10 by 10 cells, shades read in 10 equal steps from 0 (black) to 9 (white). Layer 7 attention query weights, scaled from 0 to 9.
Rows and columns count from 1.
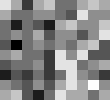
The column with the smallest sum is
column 5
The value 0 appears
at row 5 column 2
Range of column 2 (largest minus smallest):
7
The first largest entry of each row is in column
1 8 7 10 9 6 6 7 9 6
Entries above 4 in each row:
7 6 5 6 4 5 5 2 7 6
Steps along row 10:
up down down up up down same down up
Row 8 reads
1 3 2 4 2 4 8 5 4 2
